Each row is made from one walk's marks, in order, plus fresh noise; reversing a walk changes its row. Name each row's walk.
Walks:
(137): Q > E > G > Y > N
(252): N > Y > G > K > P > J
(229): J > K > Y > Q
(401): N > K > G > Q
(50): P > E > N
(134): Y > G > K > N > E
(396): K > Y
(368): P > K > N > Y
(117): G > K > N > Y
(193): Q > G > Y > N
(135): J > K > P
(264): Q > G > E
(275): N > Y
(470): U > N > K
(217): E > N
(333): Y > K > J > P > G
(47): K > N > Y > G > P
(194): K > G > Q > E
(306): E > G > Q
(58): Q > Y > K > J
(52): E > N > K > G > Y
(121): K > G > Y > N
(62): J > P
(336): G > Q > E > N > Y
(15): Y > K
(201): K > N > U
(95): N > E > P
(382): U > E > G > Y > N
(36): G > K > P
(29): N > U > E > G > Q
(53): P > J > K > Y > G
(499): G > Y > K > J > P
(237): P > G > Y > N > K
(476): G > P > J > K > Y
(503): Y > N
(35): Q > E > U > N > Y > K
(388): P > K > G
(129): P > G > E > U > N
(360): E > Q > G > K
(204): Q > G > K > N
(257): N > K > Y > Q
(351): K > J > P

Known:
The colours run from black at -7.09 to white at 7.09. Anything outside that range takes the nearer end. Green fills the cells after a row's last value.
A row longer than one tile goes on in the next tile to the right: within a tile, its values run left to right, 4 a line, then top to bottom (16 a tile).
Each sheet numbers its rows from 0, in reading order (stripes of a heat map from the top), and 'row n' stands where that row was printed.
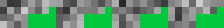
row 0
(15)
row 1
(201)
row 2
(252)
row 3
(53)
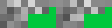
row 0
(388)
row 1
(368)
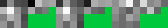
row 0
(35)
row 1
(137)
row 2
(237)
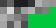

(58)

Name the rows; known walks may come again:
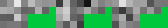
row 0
(50)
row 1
(264)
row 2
(36)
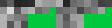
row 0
(58)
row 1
(257)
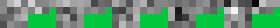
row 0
(388)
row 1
(117)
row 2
(121)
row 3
(62)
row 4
(35)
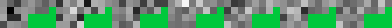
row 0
(135)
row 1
(382)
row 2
(29)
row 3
(237)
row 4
(15)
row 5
(52)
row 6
(134)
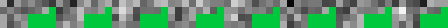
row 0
(252)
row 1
(396)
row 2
(306)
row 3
(53)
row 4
(336)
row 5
(275)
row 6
(201)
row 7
(137)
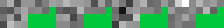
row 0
(194)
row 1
(499)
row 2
(351)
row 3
(129)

